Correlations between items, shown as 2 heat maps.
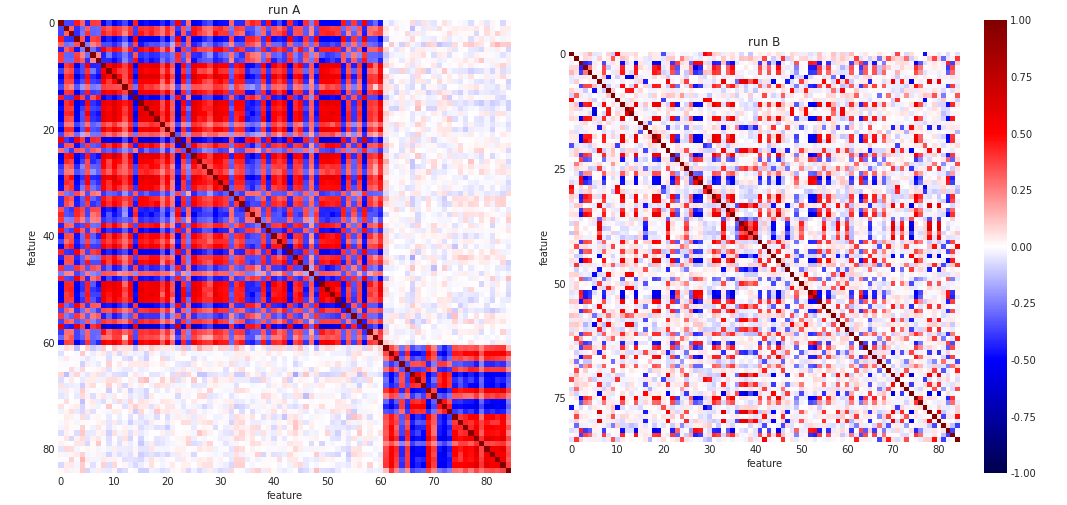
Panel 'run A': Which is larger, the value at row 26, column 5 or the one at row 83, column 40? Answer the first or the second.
the first
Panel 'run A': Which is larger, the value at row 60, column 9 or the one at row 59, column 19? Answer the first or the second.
the first
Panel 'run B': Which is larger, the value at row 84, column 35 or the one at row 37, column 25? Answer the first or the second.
the second
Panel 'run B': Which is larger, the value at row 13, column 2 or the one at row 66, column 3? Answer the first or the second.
the second
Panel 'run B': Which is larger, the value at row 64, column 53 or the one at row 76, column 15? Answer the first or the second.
the second
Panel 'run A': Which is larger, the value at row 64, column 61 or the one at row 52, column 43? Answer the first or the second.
the first
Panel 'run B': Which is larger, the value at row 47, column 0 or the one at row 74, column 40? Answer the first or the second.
the first
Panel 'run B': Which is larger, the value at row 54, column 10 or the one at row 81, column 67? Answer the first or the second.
the second
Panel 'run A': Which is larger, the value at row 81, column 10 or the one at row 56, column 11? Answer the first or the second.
the second
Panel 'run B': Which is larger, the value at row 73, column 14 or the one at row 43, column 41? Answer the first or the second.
the second
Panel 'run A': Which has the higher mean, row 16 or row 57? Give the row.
16
